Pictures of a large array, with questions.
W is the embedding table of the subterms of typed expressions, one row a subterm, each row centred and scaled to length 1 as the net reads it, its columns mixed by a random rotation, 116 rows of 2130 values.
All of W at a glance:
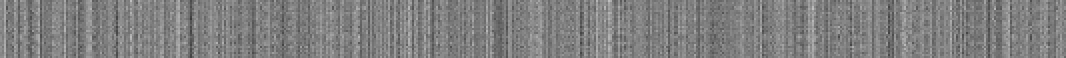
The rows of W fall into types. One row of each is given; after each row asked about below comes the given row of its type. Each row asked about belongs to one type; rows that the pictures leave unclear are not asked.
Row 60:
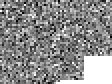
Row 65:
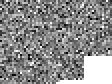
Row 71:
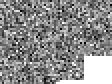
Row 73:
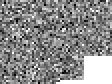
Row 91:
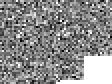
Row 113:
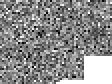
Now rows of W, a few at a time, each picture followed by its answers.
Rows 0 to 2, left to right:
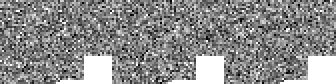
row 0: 91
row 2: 73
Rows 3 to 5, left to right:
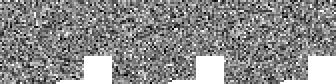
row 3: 91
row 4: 73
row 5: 71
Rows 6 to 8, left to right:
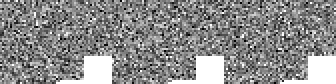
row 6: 91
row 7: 65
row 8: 91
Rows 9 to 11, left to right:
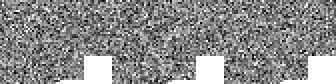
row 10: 60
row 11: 65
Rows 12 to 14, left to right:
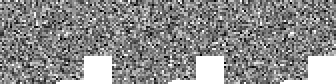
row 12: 91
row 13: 113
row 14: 91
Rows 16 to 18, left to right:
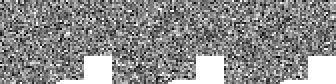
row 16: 91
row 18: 113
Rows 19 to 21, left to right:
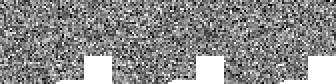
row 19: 71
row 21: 60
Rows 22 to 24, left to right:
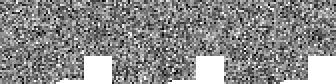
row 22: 113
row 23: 73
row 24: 71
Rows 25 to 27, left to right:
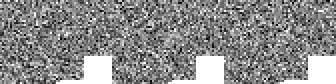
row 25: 91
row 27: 60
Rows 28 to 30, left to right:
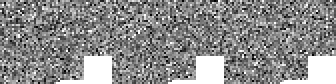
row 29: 113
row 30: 65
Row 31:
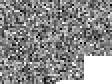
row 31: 71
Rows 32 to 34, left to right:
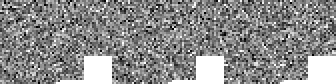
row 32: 60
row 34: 65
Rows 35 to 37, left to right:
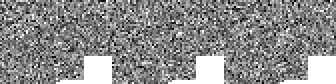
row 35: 113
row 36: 91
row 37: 60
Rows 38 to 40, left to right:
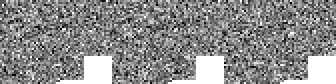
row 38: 73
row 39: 73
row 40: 91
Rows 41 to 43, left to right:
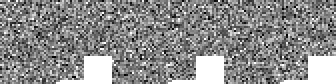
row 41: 113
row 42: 65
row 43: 71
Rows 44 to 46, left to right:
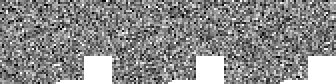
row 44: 60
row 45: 71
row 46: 113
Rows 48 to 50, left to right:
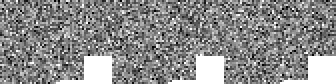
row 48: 60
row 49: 71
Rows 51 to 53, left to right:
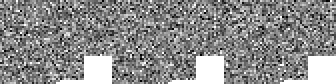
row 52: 65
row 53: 113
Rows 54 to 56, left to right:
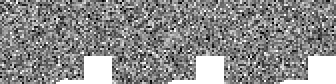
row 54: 113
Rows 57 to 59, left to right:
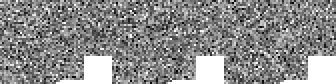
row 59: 60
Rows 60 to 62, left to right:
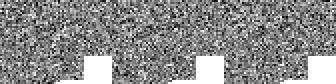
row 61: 73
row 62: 113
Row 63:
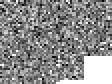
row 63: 113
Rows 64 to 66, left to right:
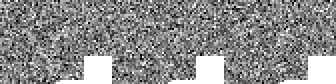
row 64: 60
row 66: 60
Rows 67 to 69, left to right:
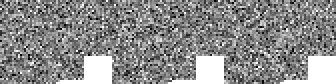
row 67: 65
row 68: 73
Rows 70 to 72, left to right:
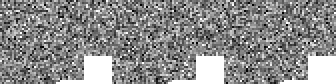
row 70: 71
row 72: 71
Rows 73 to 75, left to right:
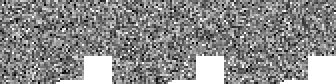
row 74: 71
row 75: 91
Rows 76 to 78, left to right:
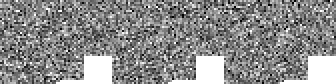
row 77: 71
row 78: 60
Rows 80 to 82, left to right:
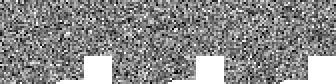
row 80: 91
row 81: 73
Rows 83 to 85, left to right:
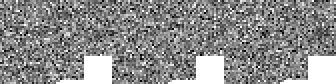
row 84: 65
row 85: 113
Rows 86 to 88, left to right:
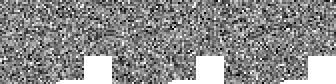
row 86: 65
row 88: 73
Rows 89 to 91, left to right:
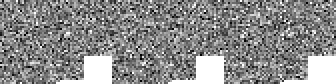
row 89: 91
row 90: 65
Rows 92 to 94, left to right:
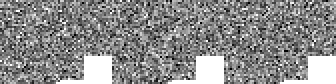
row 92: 91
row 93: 60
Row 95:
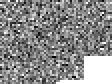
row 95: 113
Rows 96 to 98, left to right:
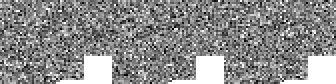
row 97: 73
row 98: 91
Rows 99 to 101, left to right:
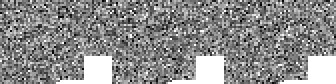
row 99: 71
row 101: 60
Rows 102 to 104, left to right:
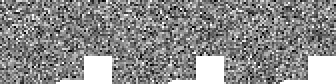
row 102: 113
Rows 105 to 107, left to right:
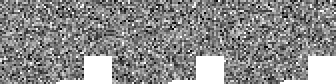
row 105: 65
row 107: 71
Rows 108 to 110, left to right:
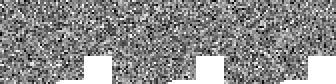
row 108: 65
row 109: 73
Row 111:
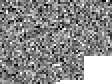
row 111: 60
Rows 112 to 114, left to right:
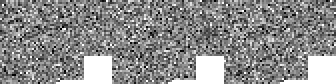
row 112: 73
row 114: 73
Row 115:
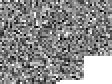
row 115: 91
